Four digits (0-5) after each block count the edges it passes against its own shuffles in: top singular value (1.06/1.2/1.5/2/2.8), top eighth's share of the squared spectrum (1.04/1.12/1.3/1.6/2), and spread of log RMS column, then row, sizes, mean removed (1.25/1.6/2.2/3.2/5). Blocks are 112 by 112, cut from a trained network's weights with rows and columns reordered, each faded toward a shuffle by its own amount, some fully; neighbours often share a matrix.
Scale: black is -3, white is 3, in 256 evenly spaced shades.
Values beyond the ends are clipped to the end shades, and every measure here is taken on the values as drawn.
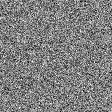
0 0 0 0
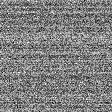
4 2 0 0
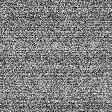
4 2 0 1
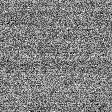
2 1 0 0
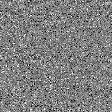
3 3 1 2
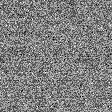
1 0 0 0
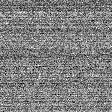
4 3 0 1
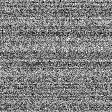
4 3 0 1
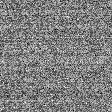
2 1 0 0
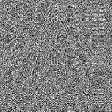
4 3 1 2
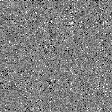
3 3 2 2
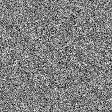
0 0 0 0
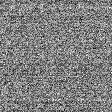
2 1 0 0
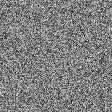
0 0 0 0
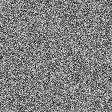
0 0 0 0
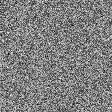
0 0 0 0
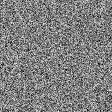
2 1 0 0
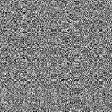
5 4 2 3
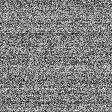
3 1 0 0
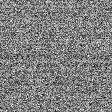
2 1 0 0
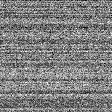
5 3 1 2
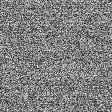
2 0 0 0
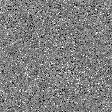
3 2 0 1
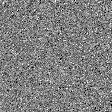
2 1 0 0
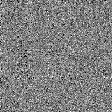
3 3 1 1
